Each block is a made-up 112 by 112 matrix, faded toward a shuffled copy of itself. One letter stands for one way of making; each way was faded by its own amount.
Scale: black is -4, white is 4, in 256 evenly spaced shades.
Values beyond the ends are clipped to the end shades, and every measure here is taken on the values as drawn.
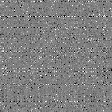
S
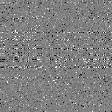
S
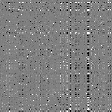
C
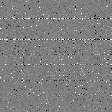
S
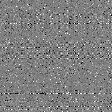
S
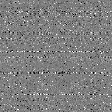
S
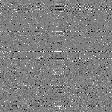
S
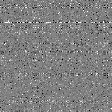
S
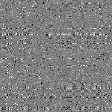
S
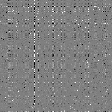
C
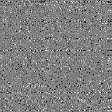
S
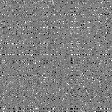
S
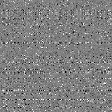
S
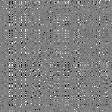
C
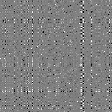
C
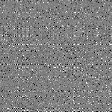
S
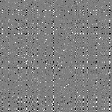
C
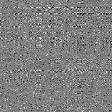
S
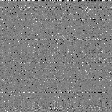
S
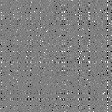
C
